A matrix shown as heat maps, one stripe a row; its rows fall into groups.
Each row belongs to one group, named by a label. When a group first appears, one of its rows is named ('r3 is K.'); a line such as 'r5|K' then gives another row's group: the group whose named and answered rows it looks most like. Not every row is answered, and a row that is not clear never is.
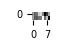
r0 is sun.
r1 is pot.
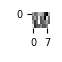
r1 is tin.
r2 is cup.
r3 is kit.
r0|sun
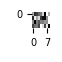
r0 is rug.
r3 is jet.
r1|tin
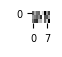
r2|pot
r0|jet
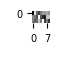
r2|pot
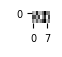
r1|jet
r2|tin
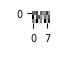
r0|cup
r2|pot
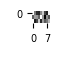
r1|jet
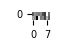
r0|tin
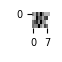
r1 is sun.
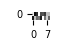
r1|pot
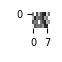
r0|tin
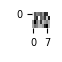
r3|sun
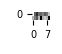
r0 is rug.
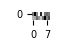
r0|cup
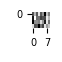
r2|jet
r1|tin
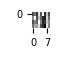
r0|pot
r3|tin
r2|tin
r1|tin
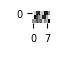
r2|pot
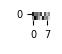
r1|kit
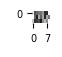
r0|sun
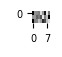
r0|jet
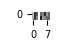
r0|cup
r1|cup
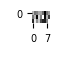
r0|sun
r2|tin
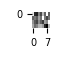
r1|pot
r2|kit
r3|sun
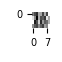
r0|kit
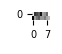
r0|rug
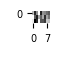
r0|cup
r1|rug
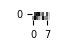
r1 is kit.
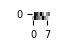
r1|kit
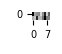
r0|jet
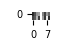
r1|jet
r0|jet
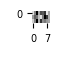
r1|sun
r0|rug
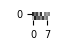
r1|kit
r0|pot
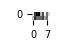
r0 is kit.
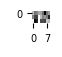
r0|sun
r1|cup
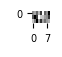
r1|cup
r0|pot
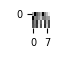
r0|kit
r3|pot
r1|jet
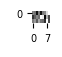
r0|rug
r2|tin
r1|jet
